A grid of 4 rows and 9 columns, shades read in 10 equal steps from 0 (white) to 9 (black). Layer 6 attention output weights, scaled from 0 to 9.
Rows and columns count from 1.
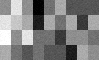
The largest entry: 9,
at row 1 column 4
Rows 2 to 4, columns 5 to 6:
3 5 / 5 7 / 6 6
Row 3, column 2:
4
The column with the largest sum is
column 4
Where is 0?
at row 3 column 1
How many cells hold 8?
2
